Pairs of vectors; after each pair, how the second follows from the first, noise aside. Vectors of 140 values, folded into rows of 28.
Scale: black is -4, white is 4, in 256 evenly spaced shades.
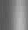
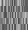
shuffled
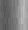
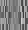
sign-scrambled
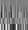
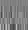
shrunk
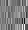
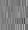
shrunk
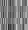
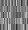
sign-scrambled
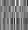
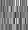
sign-scrambled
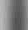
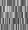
shuffled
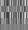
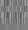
shrunk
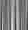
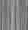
shrunk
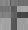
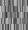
shuffled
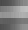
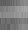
shrunk
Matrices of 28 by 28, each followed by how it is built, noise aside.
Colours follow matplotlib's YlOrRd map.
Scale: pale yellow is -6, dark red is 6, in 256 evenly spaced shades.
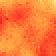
smooth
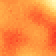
smooth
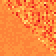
upper triangular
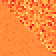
upper triangular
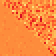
upper triangular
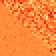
upper triangular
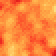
smooth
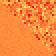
upper triangular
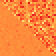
upper triangular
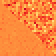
upper triangular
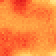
smooth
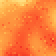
smooth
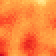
smooth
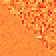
upper triangular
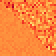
upper triangular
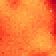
smooth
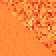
upper triangular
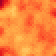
smooth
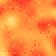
smooth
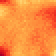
smooth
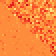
upper triangular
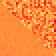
upper triangular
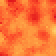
smooth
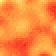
smooth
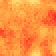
smooth
